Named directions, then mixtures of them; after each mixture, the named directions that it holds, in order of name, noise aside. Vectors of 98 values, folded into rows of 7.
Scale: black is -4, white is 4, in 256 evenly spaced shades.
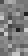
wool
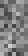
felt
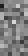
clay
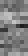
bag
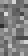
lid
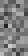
clay, felt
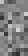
wool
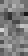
bag, wool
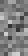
bag, wool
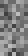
felt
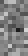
lid, wool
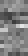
bag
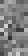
felt, wool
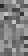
clay, lid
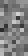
bag, felt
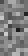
wool
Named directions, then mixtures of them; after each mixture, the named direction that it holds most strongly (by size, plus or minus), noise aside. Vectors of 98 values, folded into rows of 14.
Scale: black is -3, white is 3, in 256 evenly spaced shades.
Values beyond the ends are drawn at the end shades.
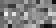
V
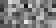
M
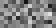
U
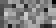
V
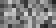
V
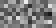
U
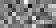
U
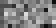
V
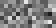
U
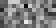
M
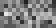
U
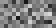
U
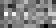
V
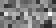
V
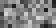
V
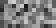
M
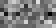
M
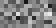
U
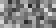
M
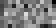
V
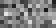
V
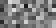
M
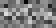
U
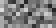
U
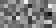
U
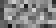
M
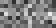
U
